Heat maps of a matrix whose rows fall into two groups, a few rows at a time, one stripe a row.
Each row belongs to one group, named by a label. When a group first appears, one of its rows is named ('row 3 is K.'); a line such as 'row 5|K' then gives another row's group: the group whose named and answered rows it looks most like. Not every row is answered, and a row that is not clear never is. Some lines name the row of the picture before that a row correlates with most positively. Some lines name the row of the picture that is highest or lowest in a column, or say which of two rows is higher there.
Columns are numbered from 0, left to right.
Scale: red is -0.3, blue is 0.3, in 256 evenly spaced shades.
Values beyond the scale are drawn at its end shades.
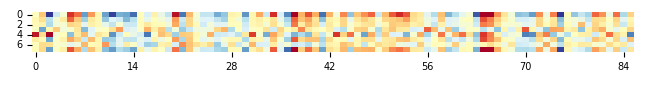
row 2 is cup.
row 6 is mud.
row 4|mud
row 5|cup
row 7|cup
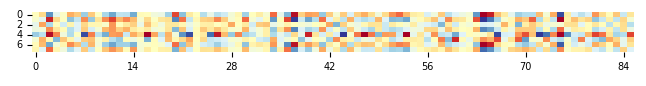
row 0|cup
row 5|mud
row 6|cup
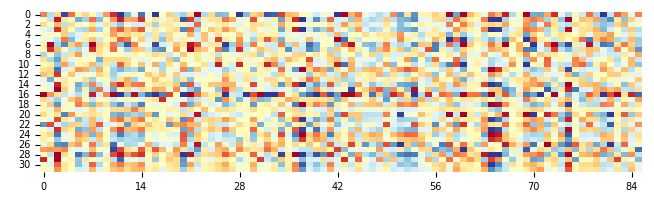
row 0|mud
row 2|mud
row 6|mud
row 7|mud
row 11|cup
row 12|mud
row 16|mud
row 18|cup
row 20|mud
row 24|cup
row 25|cup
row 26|mud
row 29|mud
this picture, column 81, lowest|16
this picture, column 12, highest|6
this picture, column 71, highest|16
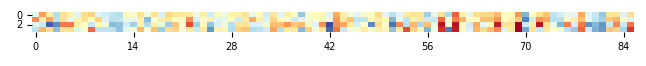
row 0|mud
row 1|mud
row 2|mud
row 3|mud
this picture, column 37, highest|1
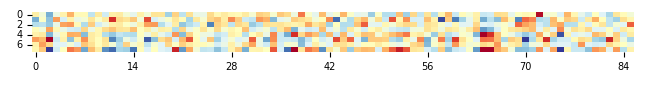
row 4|cup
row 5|mud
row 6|mud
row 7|cup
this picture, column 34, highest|1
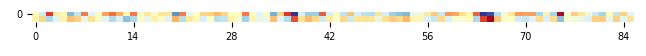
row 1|cup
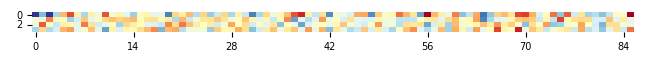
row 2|mud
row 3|mud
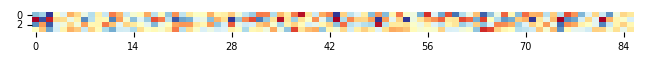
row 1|mud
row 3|cup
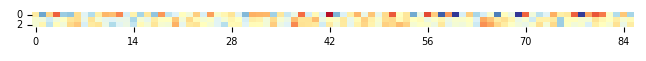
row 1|cup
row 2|cup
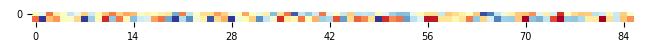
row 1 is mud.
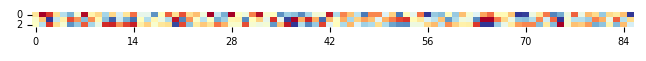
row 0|mud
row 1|cup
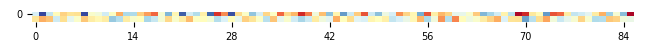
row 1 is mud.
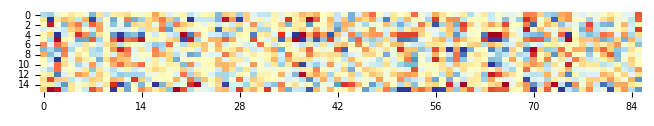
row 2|mud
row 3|mud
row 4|cup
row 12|cup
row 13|mud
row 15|mud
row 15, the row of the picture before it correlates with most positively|1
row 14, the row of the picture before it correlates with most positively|1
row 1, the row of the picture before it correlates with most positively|0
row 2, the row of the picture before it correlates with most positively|1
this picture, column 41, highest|4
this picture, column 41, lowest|5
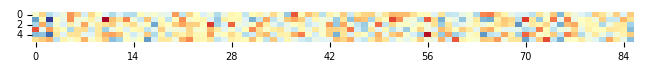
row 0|cup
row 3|mud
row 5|mud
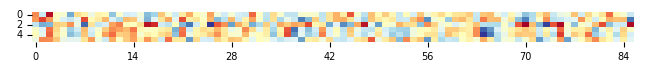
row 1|mud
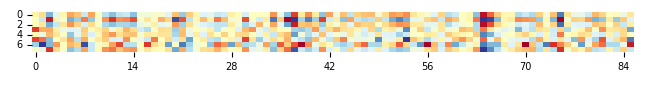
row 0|cup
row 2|cup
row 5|mud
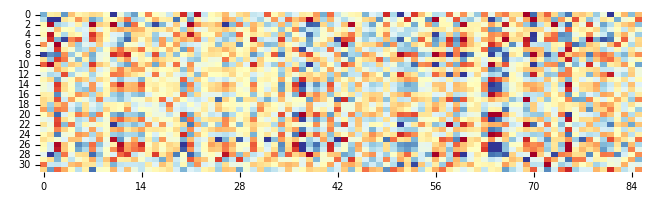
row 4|mud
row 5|mud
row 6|mud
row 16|cup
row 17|mud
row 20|cup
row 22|mud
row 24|cup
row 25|mud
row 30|mud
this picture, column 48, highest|1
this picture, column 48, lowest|9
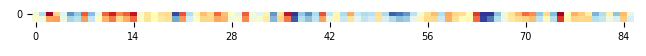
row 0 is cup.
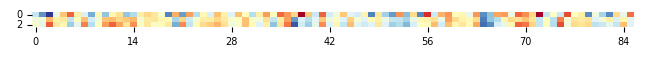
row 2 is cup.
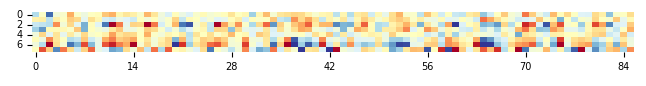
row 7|mud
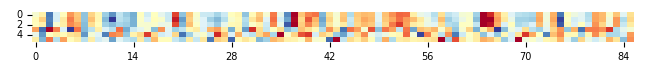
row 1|cup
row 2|cup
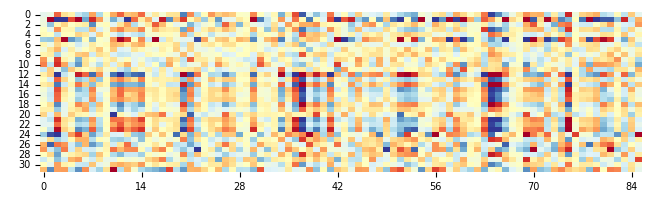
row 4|cup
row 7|mud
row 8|cup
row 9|mud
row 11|mud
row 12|cup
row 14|cup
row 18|cup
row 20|mud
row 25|cup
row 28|cup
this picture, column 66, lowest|1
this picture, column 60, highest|5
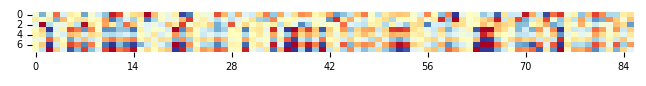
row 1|mud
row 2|mud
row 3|cup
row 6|cup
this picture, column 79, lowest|7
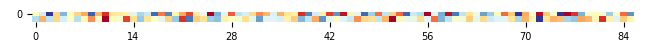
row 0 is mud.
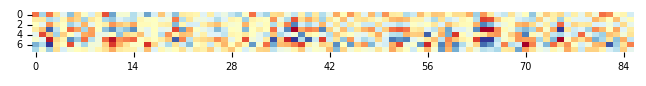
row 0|mud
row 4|mud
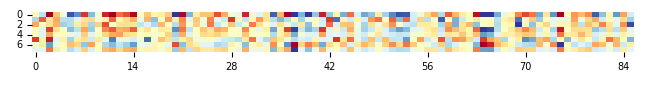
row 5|mud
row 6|cup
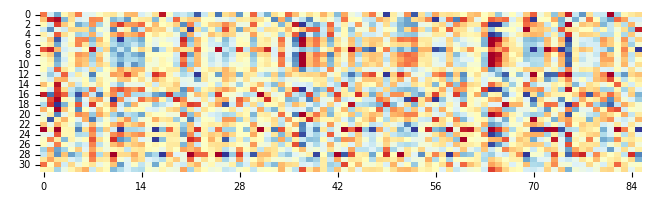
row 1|mud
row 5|cup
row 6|cup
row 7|mud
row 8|cup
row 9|cup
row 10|cup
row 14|mud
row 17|mud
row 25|mud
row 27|mud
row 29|mud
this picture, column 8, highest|16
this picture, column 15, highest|28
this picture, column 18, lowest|16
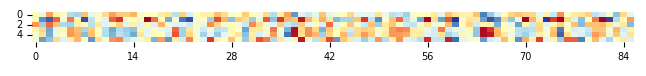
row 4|cup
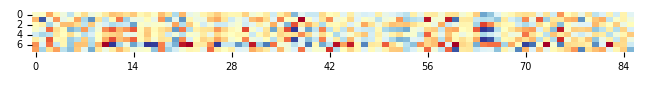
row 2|cup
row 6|mud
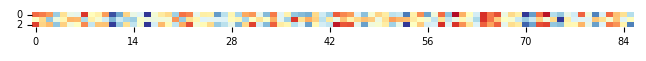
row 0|mud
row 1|cup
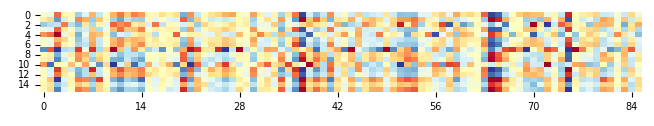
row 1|cup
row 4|mud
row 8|cup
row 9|cup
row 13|cup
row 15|cup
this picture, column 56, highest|4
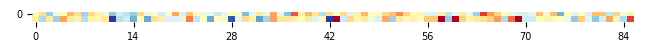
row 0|cup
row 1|mud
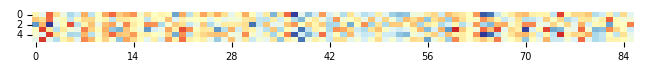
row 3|mud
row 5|mud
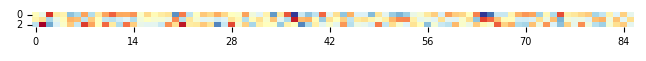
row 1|cup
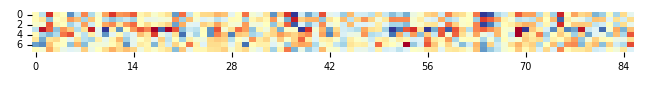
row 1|cup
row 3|mud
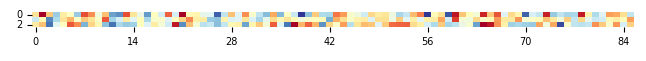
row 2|cup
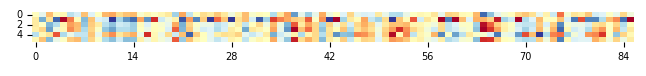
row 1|mud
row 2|cup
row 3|cup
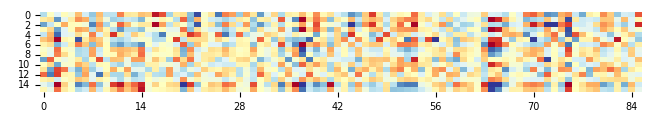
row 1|cup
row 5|mud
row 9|mud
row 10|cup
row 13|cup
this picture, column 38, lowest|12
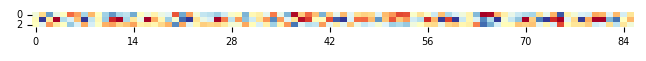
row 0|cup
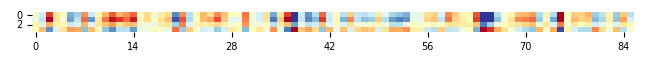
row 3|cup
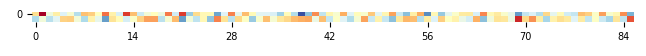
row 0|mud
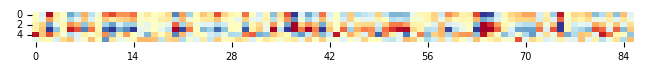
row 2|cup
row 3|cup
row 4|mud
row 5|mud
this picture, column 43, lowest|4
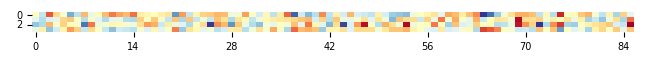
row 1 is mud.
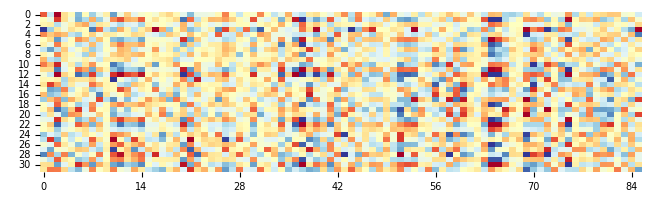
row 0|mud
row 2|cup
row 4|mud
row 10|mud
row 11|cup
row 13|mud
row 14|mud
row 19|mud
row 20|mud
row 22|cup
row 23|cup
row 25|mud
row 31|mud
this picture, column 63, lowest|12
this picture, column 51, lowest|28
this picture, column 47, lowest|3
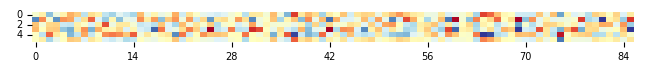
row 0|cup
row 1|mud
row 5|cup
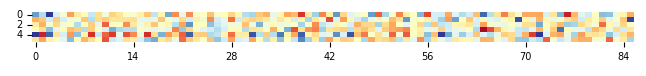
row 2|mud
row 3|cup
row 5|mud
